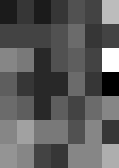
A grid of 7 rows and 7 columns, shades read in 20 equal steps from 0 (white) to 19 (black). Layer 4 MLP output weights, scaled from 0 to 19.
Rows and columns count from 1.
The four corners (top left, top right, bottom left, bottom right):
17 5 8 6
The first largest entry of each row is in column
1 6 3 7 3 7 4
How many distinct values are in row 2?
4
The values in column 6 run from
9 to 15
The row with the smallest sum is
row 7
